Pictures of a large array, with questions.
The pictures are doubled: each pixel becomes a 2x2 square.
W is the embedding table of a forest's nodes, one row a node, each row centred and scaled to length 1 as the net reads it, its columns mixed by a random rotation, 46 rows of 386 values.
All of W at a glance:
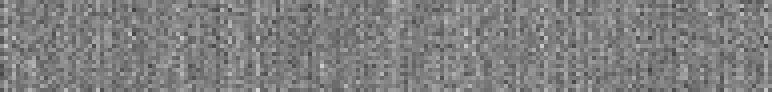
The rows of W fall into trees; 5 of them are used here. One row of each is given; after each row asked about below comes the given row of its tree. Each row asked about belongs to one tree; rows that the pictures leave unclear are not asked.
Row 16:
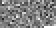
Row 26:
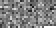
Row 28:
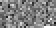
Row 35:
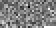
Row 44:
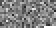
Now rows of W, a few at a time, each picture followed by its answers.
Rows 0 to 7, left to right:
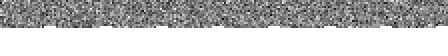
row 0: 16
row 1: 44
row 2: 35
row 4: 16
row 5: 16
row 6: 35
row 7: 28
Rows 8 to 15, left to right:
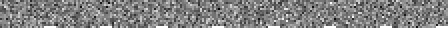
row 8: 26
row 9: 44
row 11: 26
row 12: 35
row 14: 16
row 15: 28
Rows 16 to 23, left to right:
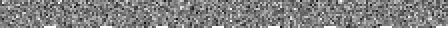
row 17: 16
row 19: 44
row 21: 26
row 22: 16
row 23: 16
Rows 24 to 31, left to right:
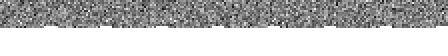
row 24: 28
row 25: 35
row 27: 44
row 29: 44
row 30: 44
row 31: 26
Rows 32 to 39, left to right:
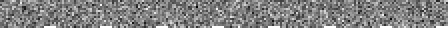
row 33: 44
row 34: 44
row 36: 44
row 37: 44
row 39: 35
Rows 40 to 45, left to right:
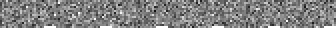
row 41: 16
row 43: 28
